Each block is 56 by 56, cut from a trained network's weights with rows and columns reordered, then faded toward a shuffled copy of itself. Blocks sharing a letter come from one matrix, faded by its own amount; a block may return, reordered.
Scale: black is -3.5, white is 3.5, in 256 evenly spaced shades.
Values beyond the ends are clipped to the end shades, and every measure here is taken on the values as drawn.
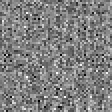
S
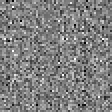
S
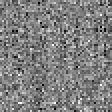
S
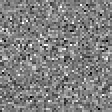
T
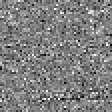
T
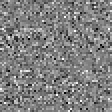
T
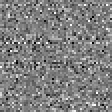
T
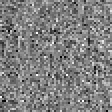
S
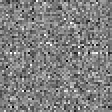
S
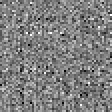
S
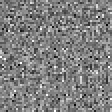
S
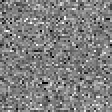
T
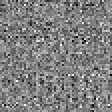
S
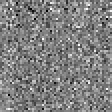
S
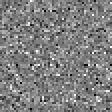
T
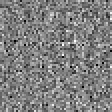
S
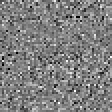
T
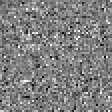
T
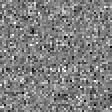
T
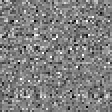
T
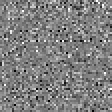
T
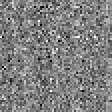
S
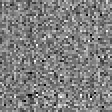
S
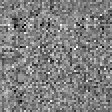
S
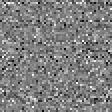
T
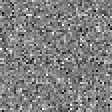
T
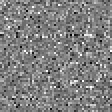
T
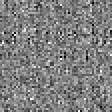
S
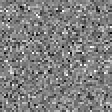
T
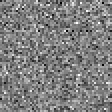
S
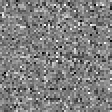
T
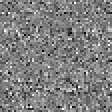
T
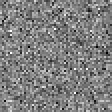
S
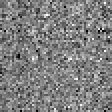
S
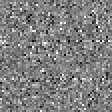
T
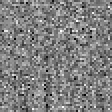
S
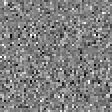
T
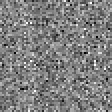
S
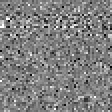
T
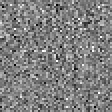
S
